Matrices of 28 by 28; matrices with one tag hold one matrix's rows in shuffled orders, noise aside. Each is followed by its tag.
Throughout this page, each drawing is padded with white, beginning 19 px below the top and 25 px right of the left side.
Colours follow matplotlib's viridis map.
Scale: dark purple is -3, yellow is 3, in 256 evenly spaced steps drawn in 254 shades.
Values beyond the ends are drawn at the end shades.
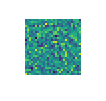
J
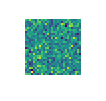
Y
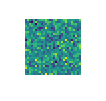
J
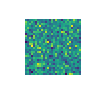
Y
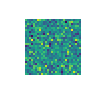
Y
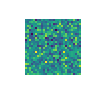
J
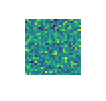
J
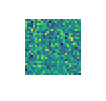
Y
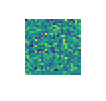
J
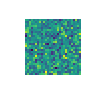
J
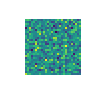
J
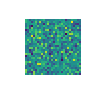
Y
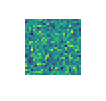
Y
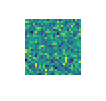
J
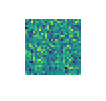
Y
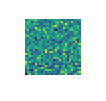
J
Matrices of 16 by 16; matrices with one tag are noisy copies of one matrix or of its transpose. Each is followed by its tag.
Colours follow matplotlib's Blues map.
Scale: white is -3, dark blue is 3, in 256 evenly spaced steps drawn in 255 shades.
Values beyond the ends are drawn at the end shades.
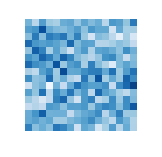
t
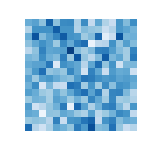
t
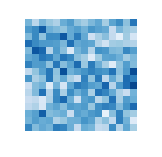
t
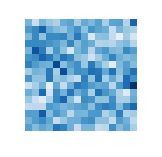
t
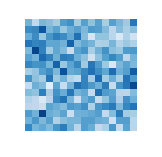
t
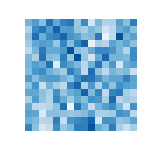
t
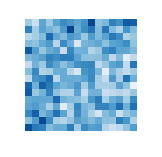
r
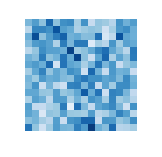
t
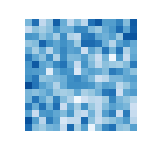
r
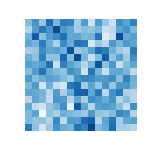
t
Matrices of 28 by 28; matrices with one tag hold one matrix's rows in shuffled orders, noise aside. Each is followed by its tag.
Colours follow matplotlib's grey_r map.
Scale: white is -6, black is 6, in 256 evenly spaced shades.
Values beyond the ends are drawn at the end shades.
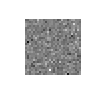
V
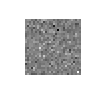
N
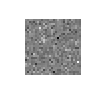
N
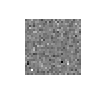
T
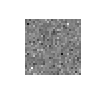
T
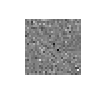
N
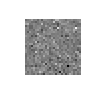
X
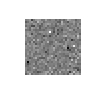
V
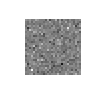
T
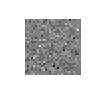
N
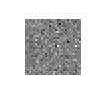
X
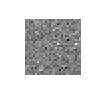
X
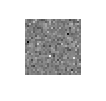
V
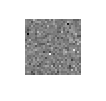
V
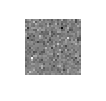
T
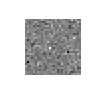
V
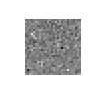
T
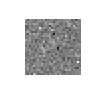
N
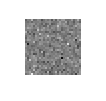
T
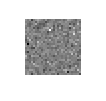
V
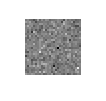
N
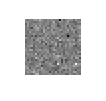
X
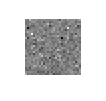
T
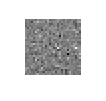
X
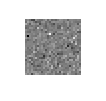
V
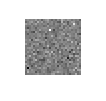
V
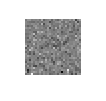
T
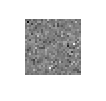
V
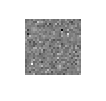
T
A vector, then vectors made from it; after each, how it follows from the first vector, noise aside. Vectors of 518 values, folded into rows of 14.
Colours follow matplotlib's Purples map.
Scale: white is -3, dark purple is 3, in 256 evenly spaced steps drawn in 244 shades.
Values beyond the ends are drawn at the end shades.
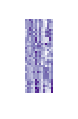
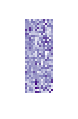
sign-scrambled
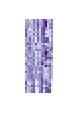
negated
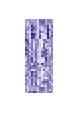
wrapped around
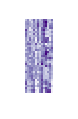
negated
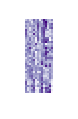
negated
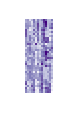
negated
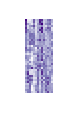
reversed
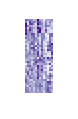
wrapped around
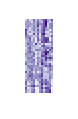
negated
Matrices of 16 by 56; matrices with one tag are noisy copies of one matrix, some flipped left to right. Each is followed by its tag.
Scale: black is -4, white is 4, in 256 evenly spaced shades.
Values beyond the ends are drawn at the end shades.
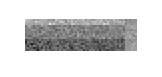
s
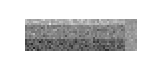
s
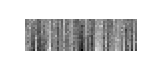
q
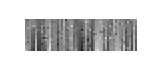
q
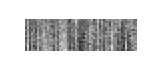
q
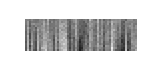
q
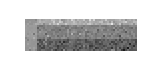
s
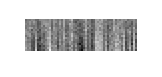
q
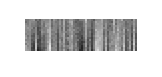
q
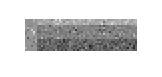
s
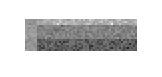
s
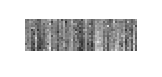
q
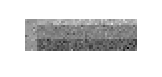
s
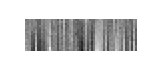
q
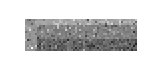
s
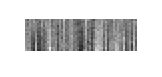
q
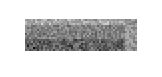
s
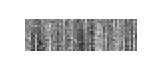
q
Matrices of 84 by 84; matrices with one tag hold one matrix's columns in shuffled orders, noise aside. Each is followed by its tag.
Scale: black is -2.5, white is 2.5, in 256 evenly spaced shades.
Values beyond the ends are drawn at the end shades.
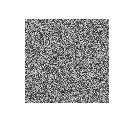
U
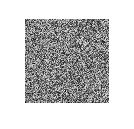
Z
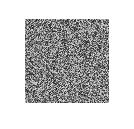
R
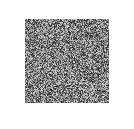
R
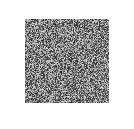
Z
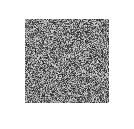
U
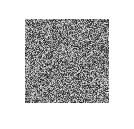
R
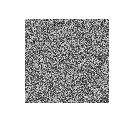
Z
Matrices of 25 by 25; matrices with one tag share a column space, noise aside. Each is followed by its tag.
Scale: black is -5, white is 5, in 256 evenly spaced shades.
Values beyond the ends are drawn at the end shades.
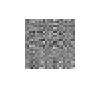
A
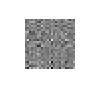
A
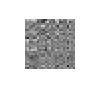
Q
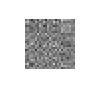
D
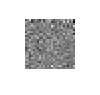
Q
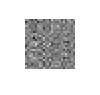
D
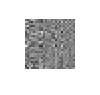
A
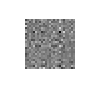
A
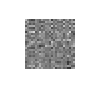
A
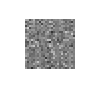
A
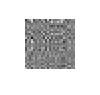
Q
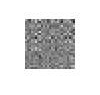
Q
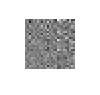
Q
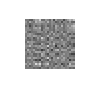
D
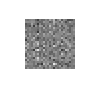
D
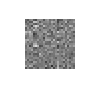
A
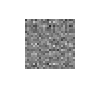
D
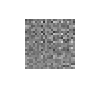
Q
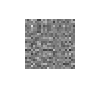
D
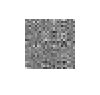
A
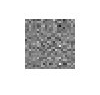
D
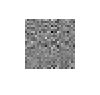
A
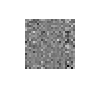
A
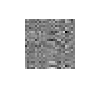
A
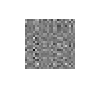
D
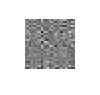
A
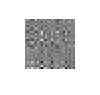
A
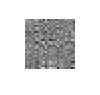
A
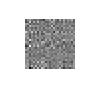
A
